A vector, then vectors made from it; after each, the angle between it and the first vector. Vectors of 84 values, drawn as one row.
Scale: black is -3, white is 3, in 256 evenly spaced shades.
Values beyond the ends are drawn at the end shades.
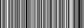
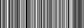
nearly parallel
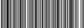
nearly opposite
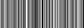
partly opposed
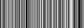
nearly parallel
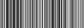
partly opposed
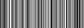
partly aligned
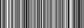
nearly parallel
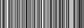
nearly parallel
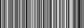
nearly parallel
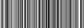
partly opposed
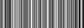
orthogonal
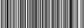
nearly opposite
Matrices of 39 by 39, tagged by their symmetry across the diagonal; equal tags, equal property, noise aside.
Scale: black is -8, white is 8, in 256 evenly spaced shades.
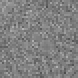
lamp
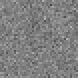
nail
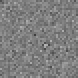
lamp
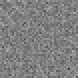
lamp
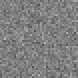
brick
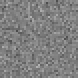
brick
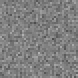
brick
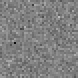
nail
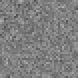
lamp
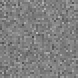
brick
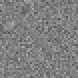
brick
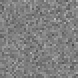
nail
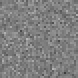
nail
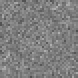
lamp
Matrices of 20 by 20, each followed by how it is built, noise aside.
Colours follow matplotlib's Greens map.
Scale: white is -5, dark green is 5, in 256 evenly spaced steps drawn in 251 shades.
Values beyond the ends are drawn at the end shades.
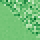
upper triangular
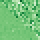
upper triangular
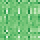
low rank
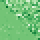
upper triangular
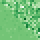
upper triangular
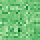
low rank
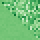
upper triangular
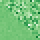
upper triangular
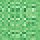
low rank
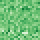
low rank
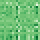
low rank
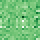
low rank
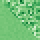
upper triangular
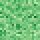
low rank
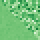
upper triangular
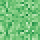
low rank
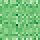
low rank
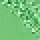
upper triangular
